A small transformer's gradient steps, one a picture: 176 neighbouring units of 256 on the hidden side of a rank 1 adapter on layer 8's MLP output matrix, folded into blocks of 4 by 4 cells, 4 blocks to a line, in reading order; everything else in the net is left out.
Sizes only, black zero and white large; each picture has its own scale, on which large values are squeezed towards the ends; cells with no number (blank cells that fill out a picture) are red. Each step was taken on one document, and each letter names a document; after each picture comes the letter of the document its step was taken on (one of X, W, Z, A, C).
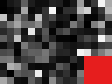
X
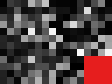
X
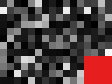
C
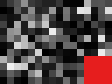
X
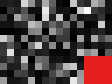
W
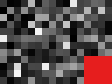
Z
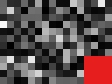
C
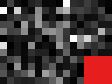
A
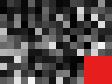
W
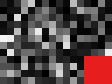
W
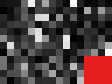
W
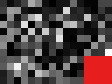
C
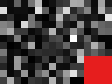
A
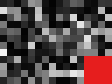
A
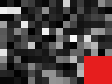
A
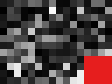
X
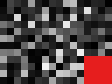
Z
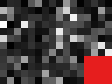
A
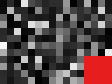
Z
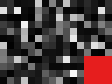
A
